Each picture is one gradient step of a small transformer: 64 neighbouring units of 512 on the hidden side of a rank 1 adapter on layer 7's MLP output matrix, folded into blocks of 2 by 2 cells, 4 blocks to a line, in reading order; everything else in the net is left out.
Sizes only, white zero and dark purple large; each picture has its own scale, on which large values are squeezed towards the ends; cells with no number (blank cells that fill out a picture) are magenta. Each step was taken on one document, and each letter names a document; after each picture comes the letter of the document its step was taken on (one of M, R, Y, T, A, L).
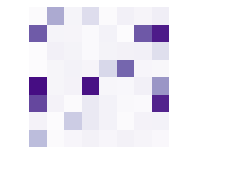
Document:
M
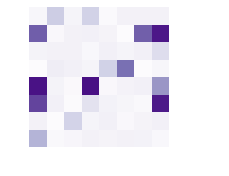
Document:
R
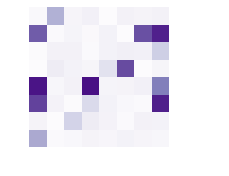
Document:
R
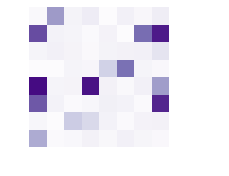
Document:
M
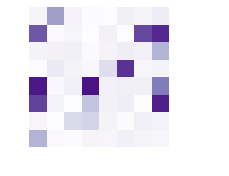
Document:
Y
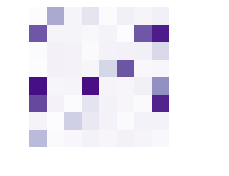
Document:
M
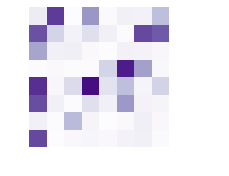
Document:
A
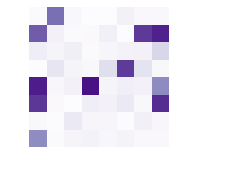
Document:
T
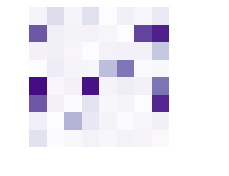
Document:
Y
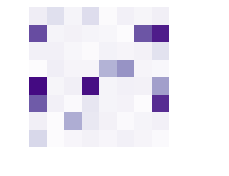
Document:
T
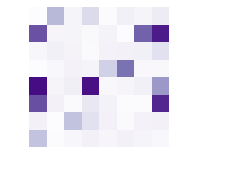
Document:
M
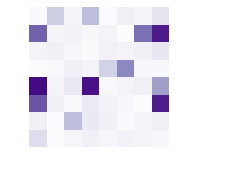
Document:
M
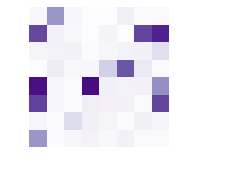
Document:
T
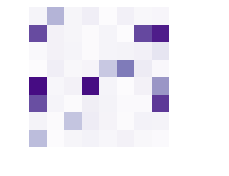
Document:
T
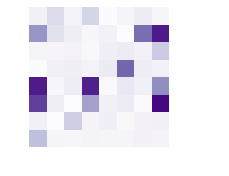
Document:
R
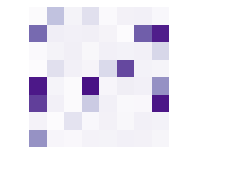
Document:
A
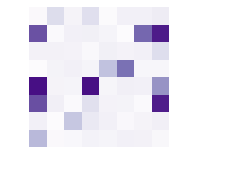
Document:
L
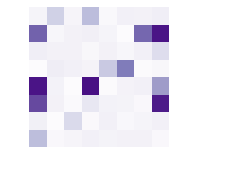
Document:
R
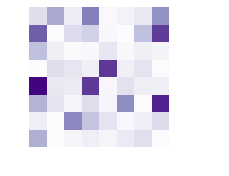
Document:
L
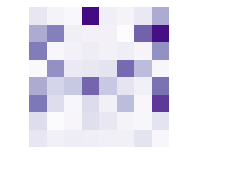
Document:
R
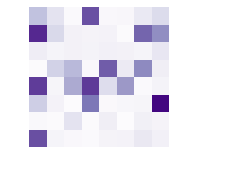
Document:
L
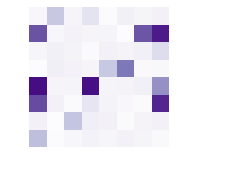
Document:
L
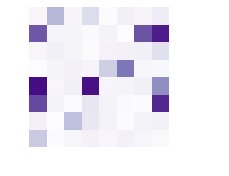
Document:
T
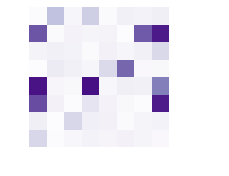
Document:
R
